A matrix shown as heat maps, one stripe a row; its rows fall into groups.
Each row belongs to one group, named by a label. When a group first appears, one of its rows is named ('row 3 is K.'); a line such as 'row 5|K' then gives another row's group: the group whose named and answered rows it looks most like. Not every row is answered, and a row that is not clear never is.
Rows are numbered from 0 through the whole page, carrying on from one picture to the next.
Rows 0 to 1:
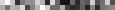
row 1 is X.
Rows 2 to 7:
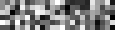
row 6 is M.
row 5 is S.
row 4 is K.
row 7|S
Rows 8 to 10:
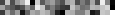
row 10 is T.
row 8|S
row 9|K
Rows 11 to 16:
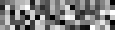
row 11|S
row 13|T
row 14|M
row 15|K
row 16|X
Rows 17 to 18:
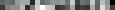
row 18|X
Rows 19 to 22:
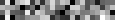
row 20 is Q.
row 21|K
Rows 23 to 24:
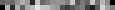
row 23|S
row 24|T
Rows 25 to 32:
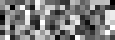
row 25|K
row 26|S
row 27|T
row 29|Q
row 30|M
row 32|K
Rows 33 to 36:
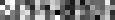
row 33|X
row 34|X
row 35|K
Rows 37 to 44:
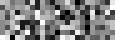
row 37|M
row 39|X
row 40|X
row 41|Q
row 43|K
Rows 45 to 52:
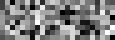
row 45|S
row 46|Q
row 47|X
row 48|K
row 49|X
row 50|M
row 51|Q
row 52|S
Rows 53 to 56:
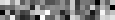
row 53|M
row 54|S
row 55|T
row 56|Q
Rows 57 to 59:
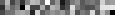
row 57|T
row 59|S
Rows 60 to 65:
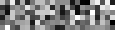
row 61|T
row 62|X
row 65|K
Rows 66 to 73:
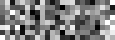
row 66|M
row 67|K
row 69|M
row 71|M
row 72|T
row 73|X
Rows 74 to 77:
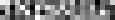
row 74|M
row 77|K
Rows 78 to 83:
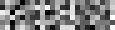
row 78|Q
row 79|T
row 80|M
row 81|Q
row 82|K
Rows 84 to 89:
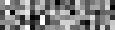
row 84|K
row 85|K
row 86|S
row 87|Q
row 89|S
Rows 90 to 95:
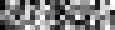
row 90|Q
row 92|K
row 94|X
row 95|T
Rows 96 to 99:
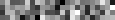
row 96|K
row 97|M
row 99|Q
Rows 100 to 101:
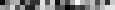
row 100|Q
